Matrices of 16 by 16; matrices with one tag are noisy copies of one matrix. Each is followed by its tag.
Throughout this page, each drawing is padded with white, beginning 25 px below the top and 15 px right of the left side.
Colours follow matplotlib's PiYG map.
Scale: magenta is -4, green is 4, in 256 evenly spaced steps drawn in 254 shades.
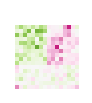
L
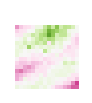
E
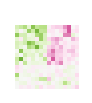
L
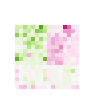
L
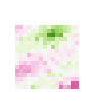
E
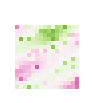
E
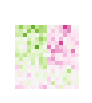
L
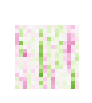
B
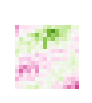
E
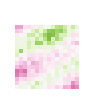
E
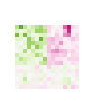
L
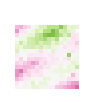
E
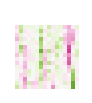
B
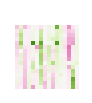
B
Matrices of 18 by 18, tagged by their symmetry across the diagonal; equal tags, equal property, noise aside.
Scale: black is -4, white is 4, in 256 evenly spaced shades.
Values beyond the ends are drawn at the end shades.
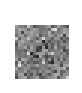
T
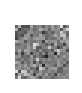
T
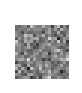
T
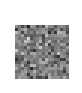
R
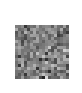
R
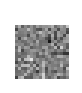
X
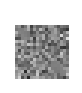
X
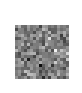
X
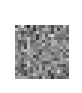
R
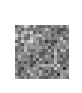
T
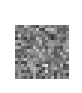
R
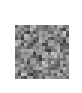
T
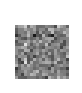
X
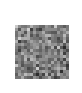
T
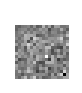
T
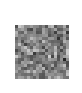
R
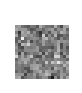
R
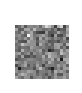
R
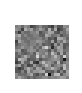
T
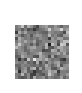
X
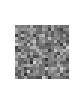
R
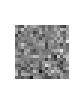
X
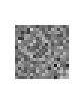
T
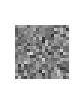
X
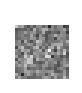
R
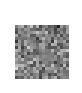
X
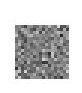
X
